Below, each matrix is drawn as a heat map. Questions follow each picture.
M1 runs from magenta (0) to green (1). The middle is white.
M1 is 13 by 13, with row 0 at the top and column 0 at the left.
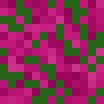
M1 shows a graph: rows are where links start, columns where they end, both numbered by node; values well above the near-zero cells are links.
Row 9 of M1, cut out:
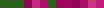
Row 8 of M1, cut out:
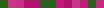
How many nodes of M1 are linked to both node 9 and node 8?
2
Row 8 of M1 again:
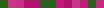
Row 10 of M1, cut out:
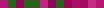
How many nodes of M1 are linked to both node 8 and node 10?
0
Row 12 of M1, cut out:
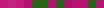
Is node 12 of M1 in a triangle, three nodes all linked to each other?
yes
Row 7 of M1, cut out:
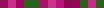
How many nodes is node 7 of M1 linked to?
4
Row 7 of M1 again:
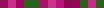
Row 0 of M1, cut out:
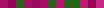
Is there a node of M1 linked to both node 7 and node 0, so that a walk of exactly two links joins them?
no
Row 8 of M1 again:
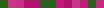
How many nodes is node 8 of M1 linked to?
4
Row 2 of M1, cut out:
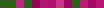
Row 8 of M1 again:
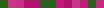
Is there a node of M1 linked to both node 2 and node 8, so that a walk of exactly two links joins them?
yes
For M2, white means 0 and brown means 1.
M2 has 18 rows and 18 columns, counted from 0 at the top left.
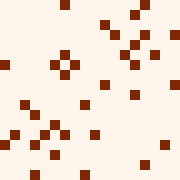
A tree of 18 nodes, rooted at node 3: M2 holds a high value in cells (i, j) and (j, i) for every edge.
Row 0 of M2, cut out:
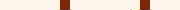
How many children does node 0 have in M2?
1
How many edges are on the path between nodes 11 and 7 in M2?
5
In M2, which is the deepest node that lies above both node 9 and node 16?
14
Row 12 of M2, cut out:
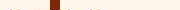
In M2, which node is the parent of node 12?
5
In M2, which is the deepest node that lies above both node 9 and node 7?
6
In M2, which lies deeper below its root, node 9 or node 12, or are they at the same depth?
the same depth
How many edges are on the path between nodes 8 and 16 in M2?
4
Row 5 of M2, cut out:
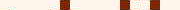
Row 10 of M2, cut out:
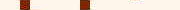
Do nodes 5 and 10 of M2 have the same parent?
no
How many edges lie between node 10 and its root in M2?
3
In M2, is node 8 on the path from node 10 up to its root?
yes
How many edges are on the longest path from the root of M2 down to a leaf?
5
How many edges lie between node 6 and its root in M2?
3
